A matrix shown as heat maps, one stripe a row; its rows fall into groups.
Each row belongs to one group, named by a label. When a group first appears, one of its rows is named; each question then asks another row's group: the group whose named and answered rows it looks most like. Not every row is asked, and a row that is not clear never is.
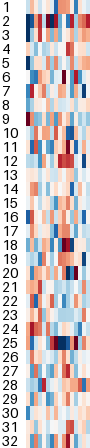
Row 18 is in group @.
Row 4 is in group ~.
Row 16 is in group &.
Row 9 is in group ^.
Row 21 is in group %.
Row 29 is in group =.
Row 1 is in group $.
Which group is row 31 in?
~
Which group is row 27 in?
=
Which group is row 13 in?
$
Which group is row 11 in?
=
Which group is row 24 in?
%
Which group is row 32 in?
=
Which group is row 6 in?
@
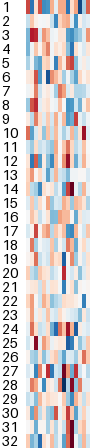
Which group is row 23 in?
%
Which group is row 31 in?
~
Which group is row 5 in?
$
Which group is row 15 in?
@
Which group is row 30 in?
=
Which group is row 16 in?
$
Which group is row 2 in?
$
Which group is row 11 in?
=
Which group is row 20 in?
@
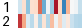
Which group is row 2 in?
^
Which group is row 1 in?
@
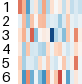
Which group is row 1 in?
^
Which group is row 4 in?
=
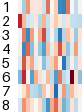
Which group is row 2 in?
^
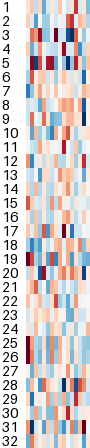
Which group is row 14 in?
=
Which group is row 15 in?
^
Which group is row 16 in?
=
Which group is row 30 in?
=
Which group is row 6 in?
&
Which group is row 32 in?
&
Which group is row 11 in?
@
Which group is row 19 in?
^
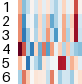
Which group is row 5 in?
~
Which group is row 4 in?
^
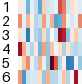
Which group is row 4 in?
^
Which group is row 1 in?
~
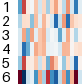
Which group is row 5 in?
&
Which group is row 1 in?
&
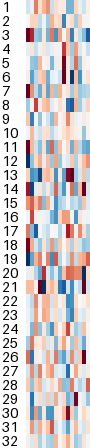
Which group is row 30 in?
=
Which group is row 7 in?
^
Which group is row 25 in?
&
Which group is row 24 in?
=
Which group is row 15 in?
%
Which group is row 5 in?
@
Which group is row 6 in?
@
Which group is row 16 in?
$
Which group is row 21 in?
%
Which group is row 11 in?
^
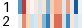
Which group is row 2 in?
$
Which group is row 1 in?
&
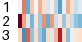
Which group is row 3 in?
=
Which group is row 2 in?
^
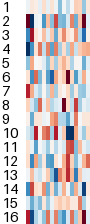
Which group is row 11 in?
~
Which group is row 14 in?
&
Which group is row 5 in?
&
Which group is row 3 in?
&
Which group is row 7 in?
^
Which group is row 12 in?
=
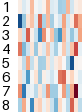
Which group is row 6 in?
~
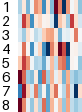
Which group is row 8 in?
^
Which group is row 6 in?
^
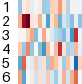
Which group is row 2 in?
%
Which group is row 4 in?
=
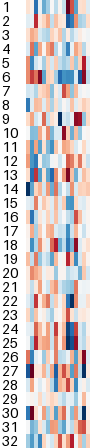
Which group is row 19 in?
=
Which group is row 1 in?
~
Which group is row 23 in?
=
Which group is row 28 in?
$
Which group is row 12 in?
~
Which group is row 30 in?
&
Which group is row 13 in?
=
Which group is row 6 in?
%
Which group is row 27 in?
&
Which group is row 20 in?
%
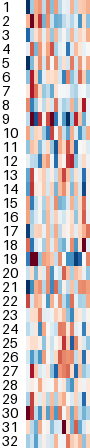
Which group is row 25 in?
@
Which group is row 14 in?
&
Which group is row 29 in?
&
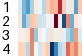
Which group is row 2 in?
@
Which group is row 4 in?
%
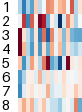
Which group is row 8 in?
%
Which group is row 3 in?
^
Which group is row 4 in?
^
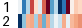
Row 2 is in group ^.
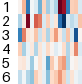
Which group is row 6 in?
$
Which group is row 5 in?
$
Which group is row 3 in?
&
